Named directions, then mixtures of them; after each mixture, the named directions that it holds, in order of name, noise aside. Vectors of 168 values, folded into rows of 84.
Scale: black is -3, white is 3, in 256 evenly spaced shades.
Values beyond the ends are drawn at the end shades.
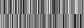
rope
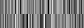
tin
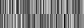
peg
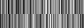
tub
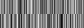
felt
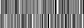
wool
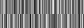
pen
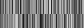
peg, tin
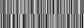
felt, pen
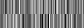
peg, tin, wool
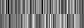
peg, tub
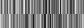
tub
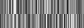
felt, peg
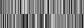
pen, tin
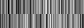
tub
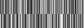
felt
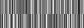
felt, peg, pen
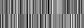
felt, pen, tin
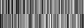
tub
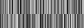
felt, peg, tin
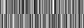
pen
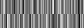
pen
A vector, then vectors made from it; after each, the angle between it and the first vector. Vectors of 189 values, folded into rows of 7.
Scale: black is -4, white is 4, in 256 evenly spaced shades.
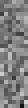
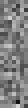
orthogonal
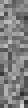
nearly opposite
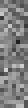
partly opposed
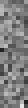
nearly opposite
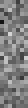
orthogonal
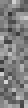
partly aligned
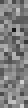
partly opposed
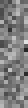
partly aligned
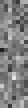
partly opposed
